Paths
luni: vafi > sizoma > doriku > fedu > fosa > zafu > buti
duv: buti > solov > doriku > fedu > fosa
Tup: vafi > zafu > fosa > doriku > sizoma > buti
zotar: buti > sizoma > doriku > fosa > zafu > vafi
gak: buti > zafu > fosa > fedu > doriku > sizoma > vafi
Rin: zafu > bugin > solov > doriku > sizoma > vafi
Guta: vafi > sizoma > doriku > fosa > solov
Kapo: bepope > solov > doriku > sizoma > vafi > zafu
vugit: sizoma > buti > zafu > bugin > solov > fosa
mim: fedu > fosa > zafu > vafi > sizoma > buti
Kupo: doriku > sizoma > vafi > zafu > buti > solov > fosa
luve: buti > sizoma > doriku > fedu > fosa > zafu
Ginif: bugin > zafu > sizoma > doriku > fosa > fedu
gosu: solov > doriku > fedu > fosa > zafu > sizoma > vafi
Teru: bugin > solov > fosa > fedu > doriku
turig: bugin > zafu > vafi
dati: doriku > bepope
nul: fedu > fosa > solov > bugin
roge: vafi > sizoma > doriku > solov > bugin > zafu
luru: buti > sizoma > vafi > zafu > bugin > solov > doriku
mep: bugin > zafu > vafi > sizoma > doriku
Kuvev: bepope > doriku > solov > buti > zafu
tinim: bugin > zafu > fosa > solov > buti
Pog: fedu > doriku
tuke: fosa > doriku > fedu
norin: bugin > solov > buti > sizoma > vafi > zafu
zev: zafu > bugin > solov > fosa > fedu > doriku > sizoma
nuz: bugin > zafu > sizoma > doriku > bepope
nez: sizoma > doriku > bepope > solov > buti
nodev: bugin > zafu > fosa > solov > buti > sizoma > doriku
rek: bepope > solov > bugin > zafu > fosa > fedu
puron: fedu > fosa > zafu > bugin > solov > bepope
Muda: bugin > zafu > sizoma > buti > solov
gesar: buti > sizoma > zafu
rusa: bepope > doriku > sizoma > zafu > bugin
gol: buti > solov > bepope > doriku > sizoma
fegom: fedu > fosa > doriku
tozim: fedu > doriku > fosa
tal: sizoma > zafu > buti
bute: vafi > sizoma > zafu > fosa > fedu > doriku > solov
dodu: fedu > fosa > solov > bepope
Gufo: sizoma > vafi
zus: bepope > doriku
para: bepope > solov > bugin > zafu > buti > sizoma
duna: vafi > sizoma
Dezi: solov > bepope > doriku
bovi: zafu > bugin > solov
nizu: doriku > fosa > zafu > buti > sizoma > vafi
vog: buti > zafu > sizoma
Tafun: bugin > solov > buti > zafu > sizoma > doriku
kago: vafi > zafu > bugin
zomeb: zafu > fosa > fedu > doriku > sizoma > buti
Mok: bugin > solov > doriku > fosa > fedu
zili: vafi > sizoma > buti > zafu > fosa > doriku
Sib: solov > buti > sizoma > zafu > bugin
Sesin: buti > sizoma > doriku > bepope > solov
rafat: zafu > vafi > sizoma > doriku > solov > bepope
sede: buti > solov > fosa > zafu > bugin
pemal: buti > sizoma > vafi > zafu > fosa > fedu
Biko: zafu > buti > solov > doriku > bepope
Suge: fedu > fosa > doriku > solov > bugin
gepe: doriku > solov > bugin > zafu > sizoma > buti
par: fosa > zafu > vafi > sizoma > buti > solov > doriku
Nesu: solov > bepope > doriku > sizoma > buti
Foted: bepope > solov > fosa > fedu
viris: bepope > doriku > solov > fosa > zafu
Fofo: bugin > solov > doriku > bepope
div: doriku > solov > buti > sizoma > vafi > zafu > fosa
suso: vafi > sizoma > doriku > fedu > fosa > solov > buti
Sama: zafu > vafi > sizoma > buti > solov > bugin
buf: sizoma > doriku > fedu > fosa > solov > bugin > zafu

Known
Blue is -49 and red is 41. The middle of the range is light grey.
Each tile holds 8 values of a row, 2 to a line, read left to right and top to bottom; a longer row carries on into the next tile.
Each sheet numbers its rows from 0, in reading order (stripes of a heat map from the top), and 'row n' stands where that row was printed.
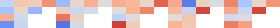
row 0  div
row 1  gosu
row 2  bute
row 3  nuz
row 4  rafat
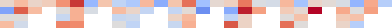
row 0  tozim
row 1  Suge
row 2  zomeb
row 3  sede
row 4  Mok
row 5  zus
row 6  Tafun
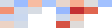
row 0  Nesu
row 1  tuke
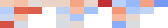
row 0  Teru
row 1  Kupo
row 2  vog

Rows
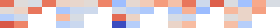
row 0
dodu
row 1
viris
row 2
zotar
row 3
vugit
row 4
nodev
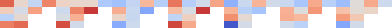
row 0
puron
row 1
Pog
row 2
mim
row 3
Fofo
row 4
nizu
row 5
mep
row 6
gak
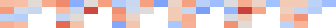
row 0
Muda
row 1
Biko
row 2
duna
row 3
Sib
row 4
Ginif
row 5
rusa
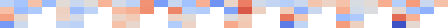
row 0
gesar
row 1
Kuvev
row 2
zev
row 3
para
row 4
rek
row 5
Kapo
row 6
nez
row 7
turig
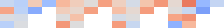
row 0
gepe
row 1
luru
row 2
par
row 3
kago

